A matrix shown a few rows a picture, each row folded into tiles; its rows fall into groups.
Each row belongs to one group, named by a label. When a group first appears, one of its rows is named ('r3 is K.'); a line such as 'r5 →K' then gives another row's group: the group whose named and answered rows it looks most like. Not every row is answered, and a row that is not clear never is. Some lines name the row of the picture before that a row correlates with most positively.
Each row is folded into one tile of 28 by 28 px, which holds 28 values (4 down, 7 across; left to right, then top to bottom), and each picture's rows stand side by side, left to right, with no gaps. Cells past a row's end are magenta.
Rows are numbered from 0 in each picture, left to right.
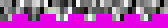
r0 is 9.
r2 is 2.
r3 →9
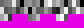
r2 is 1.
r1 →9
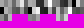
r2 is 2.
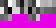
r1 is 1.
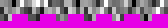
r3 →9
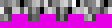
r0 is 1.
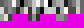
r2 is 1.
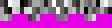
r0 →1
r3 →9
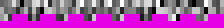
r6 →1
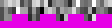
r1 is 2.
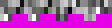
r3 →2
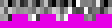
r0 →1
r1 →1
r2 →2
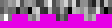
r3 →2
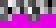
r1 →1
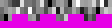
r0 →9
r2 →9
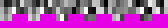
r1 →2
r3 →1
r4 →1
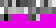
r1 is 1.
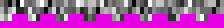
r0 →2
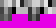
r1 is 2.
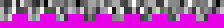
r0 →2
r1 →2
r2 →1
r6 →9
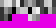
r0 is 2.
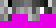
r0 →1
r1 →2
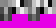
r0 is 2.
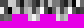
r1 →2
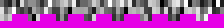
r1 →9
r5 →1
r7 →2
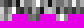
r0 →2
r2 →9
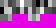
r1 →2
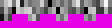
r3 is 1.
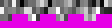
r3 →2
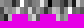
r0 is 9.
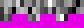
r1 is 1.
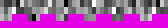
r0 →2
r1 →9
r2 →1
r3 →1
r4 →1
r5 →2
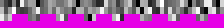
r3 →9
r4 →1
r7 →1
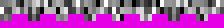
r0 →1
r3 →9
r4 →1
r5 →2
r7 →9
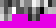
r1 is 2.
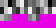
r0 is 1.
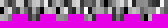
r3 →1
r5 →9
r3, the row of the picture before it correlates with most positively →1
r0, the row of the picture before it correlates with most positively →0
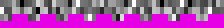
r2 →9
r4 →9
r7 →2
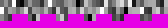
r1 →9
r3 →9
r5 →1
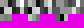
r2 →9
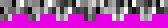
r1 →9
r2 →2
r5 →2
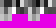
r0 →2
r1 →2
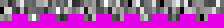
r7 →9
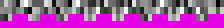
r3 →2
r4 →2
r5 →9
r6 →2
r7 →1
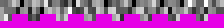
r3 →1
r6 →9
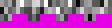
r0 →9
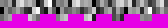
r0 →9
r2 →9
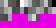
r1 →1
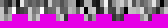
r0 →2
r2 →1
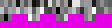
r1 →2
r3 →1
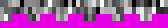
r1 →9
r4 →1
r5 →2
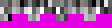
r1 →2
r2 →1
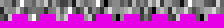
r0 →9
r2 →2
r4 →9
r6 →9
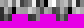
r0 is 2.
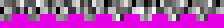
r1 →1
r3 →1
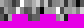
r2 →1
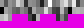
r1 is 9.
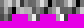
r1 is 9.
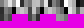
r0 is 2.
